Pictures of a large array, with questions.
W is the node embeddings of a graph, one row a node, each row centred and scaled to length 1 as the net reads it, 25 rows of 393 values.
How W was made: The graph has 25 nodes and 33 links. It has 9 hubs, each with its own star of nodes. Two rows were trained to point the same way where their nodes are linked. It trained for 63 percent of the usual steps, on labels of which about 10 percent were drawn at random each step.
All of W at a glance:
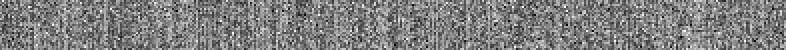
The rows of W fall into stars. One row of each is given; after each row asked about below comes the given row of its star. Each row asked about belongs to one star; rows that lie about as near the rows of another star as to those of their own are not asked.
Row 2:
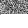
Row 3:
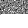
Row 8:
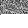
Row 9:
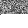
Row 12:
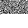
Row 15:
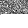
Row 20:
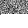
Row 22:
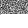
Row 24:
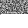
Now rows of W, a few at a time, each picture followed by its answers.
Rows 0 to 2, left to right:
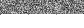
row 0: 8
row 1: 12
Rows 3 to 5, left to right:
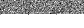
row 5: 15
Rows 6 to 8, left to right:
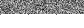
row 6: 20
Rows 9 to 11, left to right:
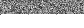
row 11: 12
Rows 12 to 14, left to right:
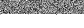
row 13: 15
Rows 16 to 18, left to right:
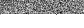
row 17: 2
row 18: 9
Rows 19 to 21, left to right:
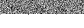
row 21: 3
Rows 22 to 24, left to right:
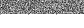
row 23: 22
